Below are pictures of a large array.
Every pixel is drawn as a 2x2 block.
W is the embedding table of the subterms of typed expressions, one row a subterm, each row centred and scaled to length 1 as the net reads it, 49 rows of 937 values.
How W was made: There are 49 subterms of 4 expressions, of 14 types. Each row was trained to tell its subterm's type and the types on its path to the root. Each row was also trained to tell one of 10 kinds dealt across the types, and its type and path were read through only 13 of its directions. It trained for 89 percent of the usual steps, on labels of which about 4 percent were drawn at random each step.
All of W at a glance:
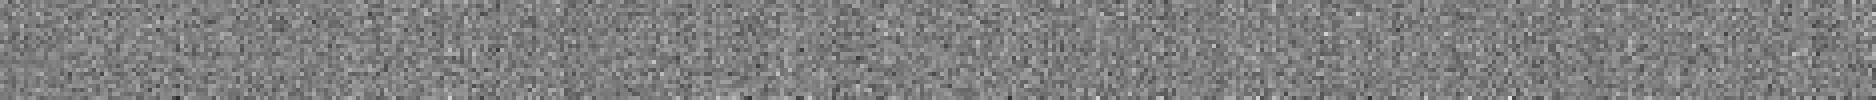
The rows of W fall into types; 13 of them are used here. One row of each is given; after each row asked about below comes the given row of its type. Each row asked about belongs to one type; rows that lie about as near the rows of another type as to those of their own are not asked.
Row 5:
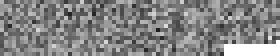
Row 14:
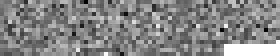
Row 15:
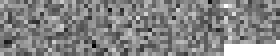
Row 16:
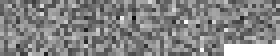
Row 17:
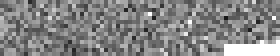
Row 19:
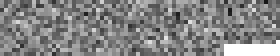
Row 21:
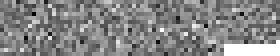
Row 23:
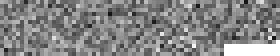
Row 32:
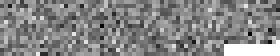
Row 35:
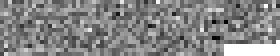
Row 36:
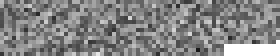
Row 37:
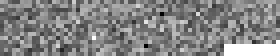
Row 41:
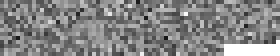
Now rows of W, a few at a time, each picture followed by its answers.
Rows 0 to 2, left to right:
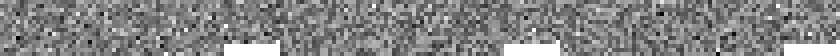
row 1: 37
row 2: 36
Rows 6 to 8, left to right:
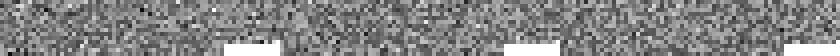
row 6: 32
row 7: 5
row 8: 21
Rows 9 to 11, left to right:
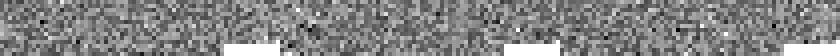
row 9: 41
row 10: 17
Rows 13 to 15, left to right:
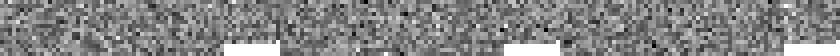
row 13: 5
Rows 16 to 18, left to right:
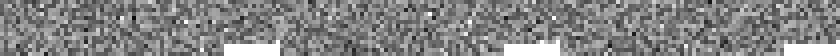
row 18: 36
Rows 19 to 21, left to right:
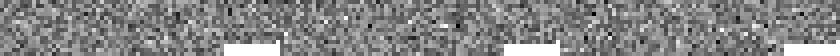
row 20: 41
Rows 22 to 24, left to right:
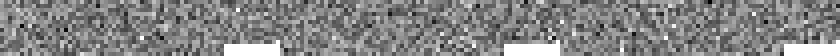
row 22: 17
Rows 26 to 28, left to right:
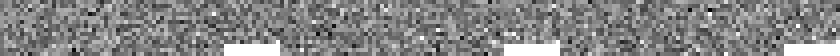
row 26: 23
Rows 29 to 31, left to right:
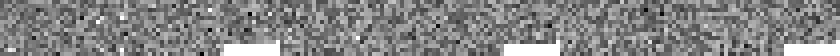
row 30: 41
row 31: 16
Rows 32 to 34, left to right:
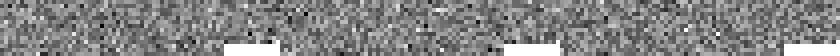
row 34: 15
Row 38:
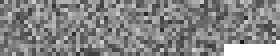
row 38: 21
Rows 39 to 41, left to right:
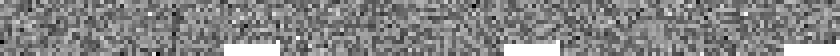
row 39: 5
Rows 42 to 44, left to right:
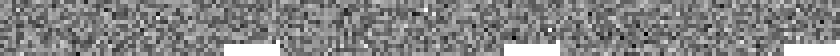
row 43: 36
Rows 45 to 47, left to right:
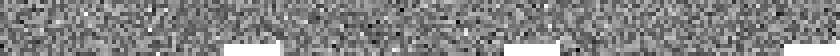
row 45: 37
